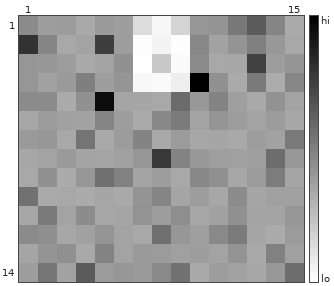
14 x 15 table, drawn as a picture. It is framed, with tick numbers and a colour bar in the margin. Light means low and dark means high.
There are no regular stripes. Overall the values sit about 40% of the way up the scale. The top middle is the ninth with the lowest average. The distribution is heavy-tailed on both sides. In the top middle lies a patch that is lower than the rest. Values change most from cell to cell in the top middle. There is no overall slope.
